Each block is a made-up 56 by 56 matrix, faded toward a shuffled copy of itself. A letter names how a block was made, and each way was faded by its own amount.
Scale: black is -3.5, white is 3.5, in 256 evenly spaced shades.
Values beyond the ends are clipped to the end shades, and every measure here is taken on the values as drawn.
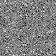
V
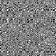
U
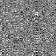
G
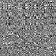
U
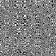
G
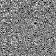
V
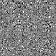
V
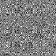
G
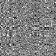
G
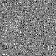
V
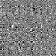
G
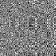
U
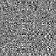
G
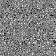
V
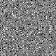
V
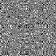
G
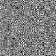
G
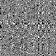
G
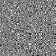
G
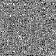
V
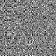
G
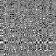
U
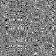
G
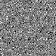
V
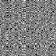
U
